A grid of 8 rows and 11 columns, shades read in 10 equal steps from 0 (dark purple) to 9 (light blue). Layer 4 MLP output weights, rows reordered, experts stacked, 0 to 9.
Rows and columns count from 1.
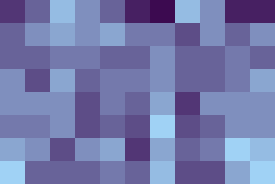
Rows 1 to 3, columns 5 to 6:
4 1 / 7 5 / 4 4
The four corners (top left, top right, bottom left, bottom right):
2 1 9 9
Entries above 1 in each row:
7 11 11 11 11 11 11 11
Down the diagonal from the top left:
2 6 5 4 5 3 7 3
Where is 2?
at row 1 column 1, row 5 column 8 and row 7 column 6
